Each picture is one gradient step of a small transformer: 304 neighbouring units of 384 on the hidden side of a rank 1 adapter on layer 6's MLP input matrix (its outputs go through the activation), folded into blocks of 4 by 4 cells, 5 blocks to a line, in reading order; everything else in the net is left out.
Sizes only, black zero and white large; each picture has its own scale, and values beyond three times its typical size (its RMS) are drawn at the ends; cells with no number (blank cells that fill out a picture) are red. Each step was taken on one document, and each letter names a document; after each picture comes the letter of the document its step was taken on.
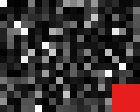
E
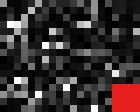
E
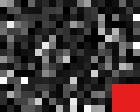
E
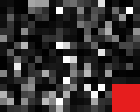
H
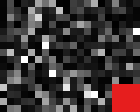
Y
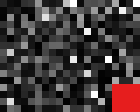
Y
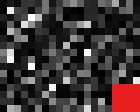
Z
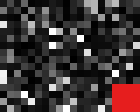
Z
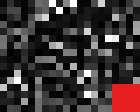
Y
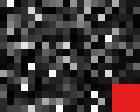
H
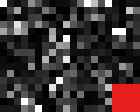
E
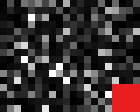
Y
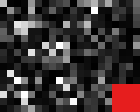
E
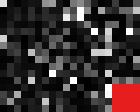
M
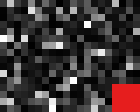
Y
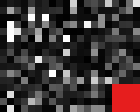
Z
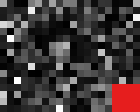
H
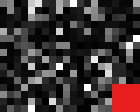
H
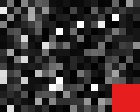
Z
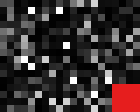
H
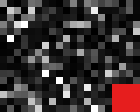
E
